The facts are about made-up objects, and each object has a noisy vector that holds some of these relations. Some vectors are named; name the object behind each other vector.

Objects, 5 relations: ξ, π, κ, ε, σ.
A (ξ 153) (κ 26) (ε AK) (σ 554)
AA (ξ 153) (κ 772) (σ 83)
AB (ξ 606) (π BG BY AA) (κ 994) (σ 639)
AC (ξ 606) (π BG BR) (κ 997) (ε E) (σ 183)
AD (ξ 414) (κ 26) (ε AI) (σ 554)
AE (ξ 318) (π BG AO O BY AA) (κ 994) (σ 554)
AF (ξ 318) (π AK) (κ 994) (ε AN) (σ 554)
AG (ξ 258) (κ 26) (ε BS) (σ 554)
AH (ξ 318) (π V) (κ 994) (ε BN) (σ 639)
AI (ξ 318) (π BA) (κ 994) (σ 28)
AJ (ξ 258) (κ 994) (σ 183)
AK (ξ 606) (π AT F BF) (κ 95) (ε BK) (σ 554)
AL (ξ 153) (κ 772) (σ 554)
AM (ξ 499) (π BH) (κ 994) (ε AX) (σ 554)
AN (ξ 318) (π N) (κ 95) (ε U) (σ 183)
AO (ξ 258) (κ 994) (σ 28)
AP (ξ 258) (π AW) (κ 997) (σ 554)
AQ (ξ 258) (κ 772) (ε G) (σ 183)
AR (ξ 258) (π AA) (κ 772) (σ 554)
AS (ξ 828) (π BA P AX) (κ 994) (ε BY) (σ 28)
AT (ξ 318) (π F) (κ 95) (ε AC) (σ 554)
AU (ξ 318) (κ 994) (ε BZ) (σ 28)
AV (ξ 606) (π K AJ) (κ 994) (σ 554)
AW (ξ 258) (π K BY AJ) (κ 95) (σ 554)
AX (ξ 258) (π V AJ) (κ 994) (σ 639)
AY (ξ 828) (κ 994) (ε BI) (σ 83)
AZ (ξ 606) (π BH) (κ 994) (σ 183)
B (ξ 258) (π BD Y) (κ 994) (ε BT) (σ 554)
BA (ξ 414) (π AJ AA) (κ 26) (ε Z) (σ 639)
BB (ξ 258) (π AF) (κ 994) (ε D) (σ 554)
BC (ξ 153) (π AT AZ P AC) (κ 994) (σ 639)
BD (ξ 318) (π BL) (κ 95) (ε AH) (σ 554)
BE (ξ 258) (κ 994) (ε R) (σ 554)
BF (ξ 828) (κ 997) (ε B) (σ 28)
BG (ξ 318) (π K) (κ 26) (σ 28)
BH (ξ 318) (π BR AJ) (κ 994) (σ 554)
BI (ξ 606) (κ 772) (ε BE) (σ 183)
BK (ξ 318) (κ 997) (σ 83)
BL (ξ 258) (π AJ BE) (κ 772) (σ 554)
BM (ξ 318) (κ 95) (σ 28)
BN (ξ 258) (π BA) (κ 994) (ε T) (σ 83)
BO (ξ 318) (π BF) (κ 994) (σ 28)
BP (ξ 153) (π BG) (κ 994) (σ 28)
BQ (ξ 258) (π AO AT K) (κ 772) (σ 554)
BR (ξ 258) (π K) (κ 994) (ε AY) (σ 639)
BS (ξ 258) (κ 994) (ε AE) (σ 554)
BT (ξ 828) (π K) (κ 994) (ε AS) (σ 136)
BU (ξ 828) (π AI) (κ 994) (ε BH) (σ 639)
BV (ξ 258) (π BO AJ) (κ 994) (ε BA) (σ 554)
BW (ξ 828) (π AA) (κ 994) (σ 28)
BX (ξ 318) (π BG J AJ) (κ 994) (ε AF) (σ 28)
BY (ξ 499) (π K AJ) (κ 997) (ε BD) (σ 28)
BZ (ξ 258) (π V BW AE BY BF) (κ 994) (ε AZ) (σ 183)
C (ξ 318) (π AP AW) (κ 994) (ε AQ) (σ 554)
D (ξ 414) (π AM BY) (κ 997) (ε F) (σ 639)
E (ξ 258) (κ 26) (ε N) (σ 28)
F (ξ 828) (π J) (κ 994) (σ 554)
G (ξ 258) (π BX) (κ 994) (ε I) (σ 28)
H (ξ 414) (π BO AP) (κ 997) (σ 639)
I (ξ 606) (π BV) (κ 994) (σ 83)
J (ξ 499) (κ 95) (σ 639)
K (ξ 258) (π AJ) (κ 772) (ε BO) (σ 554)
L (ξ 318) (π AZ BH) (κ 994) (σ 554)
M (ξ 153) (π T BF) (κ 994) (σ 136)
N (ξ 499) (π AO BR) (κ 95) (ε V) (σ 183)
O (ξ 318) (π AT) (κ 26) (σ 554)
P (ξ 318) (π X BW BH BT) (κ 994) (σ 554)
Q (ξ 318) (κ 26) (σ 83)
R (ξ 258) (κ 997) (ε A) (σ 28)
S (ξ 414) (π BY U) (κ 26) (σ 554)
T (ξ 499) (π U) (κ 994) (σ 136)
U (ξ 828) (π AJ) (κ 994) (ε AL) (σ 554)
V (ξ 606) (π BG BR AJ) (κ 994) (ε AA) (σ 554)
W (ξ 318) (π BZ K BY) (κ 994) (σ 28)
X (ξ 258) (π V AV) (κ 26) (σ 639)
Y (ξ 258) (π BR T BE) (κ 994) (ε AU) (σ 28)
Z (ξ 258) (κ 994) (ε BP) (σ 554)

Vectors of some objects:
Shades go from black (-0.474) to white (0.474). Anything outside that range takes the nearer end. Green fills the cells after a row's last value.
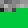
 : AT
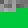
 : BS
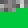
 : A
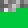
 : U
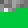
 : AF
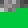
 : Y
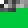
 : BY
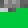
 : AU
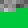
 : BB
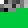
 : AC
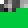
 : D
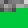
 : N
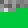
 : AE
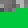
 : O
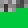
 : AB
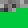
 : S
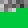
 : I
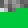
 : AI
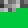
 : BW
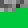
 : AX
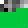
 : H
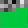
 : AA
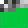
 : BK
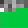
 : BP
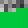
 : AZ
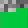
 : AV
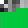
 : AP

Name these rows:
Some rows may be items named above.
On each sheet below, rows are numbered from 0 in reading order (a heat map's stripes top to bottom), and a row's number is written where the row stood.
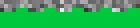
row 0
BD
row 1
AG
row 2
F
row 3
AW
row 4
BO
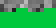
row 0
J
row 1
BG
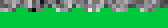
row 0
AH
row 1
BI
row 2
BC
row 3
AY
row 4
BB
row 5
Y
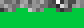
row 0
AW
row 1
Y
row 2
R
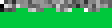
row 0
BF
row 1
T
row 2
I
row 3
BP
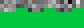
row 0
BB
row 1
BD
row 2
AL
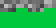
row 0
BM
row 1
Q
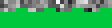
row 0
BT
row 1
BX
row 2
BK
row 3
AK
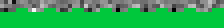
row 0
AQ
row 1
BH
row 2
E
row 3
AD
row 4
BA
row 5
X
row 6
BA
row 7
BR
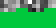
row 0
BT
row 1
D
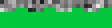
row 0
M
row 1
K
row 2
BN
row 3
BU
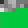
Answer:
M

